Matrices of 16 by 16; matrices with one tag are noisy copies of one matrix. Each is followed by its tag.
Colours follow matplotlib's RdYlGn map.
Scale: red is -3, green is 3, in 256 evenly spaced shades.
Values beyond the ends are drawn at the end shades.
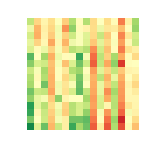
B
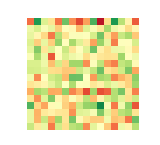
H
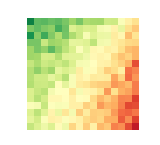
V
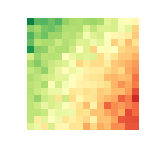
V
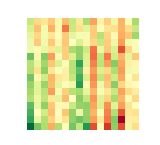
B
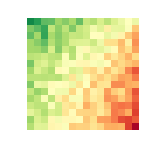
V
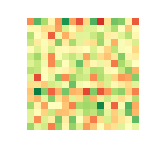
H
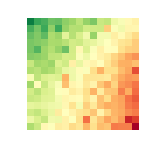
V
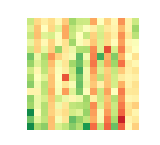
B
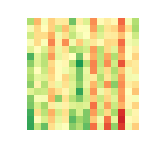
B
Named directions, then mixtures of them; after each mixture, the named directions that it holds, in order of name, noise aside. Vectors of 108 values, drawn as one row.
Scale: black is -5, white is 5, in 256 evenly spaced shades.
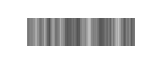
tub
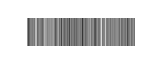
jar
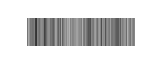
jar, tub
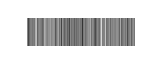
jar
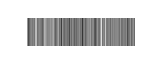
jar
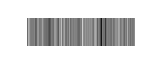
jar, tub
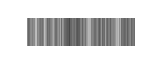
jar, tub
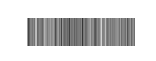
jar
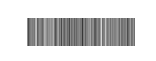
jar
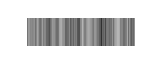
jar, tub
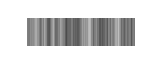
tub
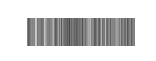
jar, tub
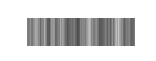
tub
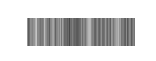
jar, tub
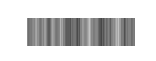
tub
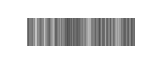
jar, tub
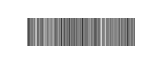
jar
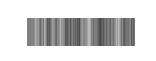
tub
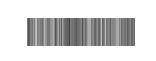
jar, tub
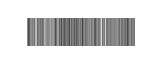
jar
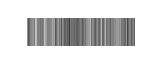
jar, tub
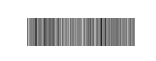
jar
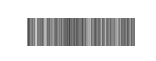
jar, tub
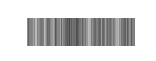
jar, tub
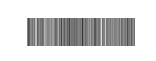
jar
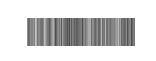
jar, tub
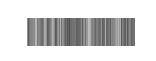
jar, tub
